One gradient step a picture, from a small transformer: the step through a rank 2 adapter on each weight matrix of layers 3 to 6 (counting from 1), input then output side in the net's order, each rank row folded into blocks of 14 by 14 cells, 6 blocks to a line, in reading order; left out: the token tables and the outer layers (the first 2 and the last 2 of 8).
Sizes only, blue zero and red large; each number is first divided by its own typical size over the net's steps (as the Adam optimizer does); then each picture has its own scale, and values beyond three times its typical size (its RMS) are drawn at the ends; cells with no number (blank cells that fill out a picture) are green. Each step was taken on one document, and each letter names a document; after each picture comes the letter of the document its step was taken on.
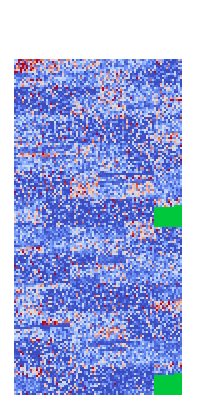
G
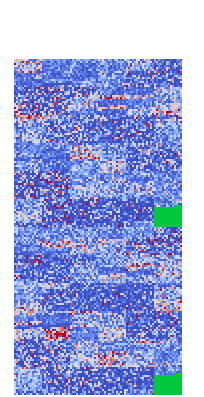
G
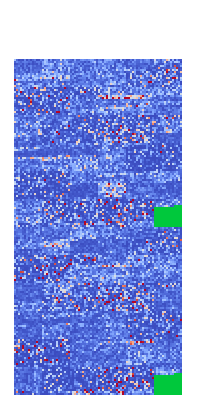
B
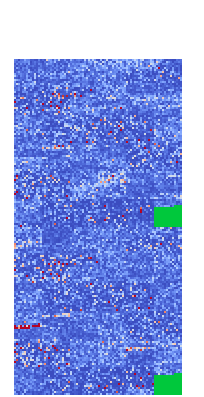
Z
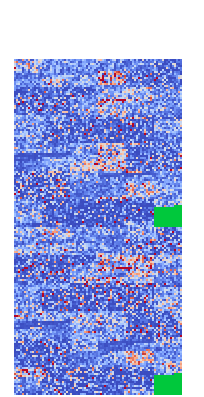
G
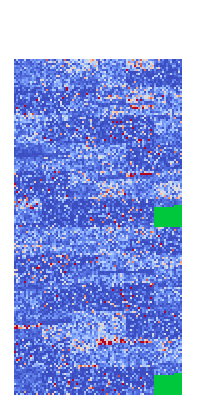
Z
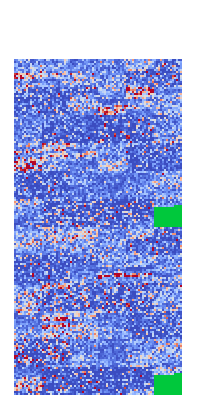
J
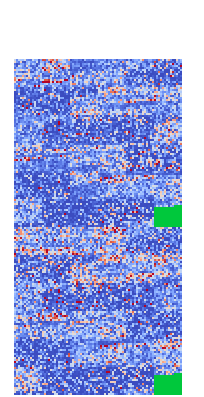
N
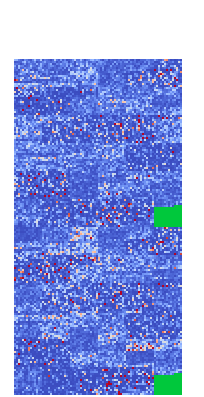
B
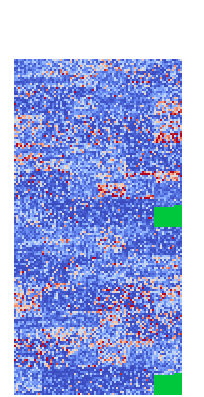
J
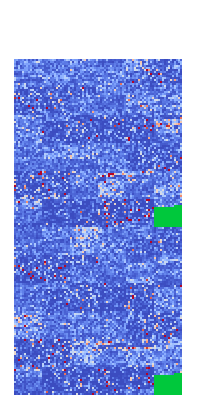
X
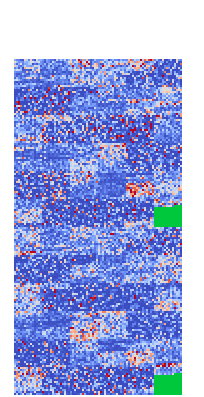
G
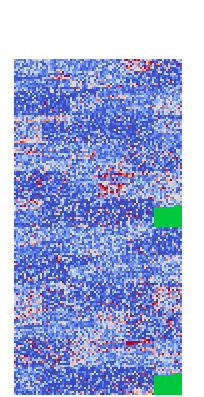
J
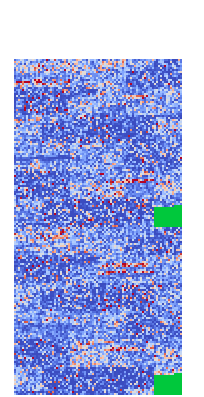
J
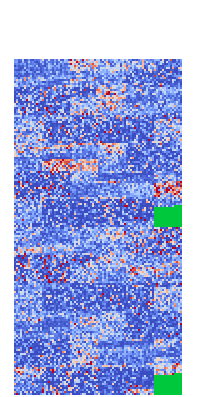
G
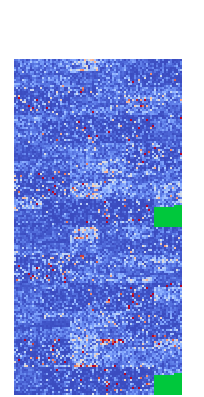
X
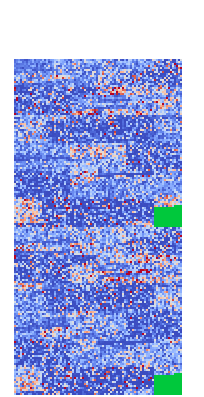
N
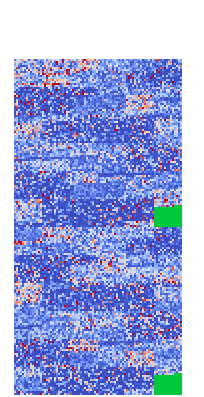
N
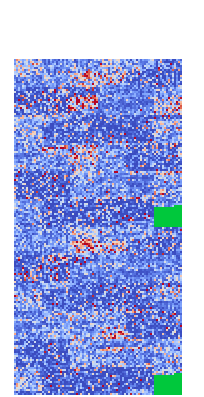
J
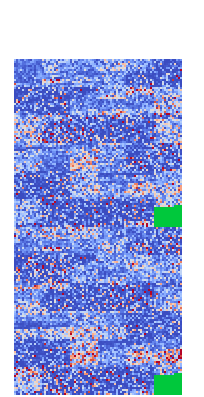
G
